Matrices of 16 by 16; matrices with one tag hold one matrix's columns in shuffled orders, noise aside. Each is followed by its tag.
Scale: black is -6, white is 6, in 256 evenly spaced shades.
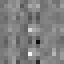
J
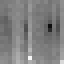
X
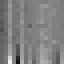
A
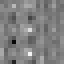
J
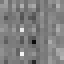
J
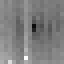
X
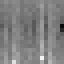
X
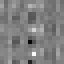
J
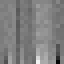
A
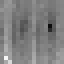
X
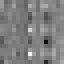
J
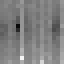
X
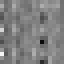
J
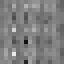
J
